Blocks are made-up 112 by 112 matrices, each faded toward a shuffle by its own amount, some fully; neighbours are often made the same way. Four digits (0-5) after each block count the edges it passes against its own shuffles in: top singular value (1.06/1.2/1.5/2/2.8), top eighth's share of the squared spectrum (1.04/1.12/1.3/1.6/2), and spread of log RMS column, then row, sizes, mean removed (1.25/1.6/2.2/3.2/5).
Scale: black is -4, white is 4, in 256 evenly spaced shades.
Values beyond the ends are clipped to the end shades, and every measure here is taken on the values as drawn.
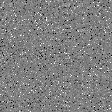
3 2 1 0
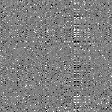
5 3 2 2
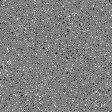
0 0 0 0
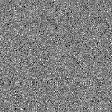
4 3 2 2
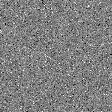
2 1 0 0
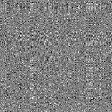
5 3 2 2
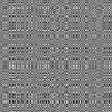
5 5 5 5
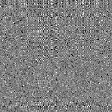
5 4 3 3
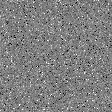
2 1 0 0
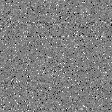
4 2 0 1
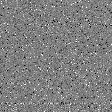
3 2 0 1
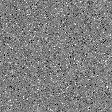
2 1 0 0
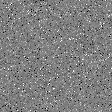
0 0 0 0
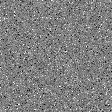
2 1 0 0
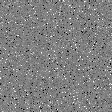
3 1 0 0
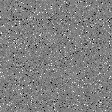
3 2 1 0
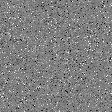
2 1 0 0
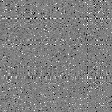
5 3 2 2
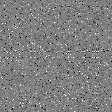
4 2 1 1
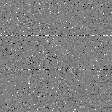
4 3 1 2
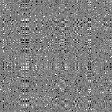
5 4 3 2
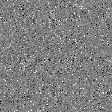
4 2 1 1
